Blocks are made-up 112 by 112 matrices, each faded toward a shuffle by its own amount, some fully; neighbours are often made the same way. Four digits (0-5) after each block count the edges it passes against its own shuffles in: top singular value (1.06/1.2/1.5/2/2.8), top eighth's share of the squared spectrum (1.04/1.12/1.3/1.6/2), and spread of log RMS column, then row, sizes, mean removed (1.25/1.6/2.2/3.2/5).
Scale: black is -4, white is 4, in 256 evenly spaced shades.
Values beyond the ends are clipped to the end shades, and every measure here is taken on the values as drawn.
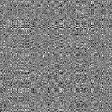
5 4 3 3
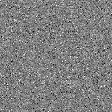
3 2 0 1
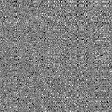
5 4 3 2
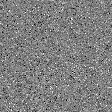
2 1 0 0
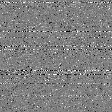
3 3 0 3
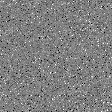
0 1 0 1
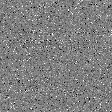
1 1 0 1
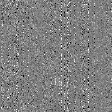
2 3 4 0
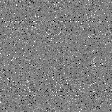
4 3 1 2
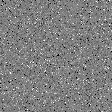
2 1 0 0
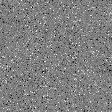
2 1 0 0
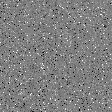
2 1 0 0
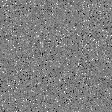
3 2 0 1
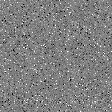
3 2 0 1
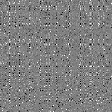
5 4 3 2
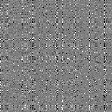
5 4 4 3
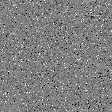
3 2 0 0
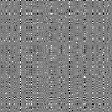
5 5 4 3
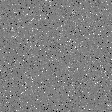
0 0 0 0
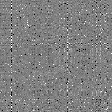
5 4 2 1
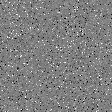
0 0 0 0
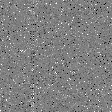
3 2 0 0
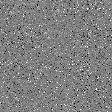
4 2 1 1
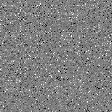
4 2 1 1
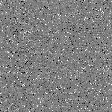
3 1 0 0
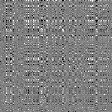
5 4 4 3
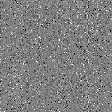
4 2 1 1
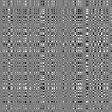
5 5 5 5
